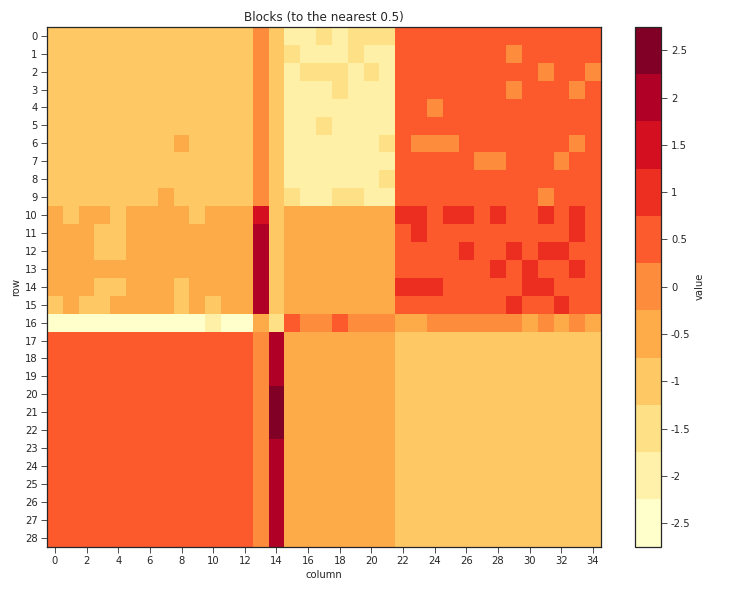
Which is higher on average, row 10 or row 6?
row 10
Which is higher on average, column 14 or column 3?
column 14
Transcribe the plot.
Title: Blocks (to the nearest 0.5)
x-axis: column, ticks 0 2 4 6 8 10 12 14 16 18 20 22 24 26 28 30 32 34
y-axis: row, ticks 0 1 2 3 4 5 6 7 8 9 10 11 12 13 14 15 16 17 18 19 20 21 22 23 24 25 26 27 28 (0 at the top)
Colour bar: value, ticks -2.5 -2 -1.5 -1 -0.5 0 0.5 1 1.5 2 2.5
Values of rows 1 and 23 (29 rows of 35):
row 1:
-1 -1 -1 -1 -1 -1 -1 -1 -1 -1 -1 -1 -1 0 -1 -1.5 -2 -2 -2 -1.5 -2 -2 0.5 0.5 0.5 0.5 0.5 0.5 0.5 0 0.5 0.5 0.5 0.5 0.5
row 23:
0.5 0.5 0.5 0.5 0.5 0.5 0.5 0.5 0.5 0.5 0.5 0.5 0.5 0 2 -0.5 -0.5 -0.5 -0.5 -0.5 -0.5 -0.5 -1 -1 -1 -1 -1 -1 -1 -1 -1 -1 -1 -1 -1
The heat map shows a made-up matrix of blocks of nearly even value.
